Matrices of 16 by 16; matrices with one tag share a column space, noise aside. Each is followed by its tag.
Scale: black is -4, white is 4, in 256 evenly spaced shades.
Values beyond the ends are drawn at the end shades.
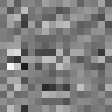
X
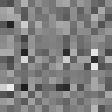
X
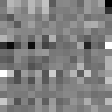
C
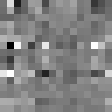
C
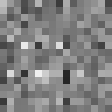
C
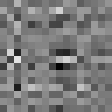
X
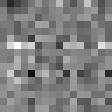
C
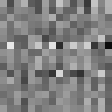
C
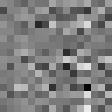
X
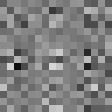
X
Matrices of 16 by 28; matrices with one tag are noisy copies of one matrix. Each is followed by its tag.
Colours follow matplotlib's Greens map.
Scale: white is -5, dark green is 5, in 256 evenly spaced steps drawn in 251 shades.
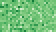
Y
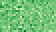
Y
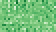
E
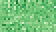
E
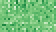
E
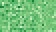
Y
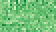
E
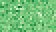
Y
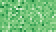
Y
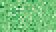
Y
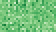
E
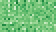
E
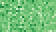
Y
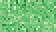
E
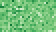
Y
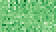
E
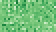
E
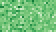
Y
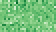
E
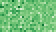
Y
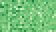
Y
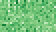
E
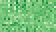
E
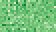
E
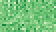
E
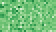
Y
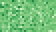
Y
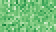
E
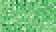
E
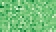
Y
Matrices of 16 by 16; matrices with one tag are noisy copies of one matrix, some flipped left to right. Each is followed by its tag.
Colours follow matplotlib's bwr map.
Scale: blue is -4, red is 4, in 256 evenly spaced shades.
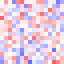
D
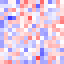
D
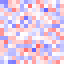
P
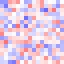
P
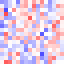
D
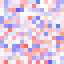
P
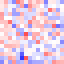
D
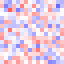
P
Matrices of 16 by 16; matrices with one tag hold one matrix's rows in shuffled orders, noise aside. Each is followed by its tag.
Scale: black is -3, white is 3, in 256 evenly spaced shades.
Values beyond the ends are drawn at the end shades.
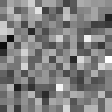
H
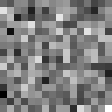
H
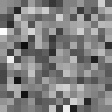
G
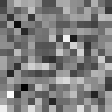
G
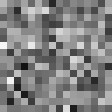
G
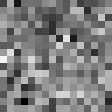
G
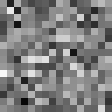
G
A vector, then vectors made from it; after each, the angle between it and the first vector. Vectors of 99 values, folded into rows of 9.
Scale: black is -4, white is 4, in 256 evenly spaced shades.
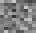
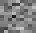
partly aligned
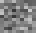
nearly parallel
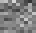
partly aligned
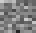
partly aligned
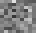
nearly parallel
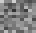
nearly parallel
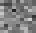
partly aligned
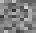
nearly parallel
